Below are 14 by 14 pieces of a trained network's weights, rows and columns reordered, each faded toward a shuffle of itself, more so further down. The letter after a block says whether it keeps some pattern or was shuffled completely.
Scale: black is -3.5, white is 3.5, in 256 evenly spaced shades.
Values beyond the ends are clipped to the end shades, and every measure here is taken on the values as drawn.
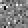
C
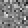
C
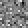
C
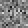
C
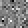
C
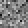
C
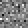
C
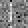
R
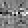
R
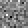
C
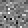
C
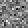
C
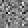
R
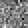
C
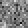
C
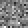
C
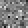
C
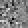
C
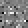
R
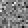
C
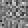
R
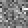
C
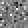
C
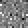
C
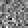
C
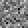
C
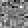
R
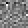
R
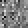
R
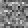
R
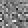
R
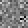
R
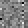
R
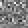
C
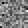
C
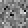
C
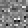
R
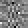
R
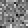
C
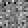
C
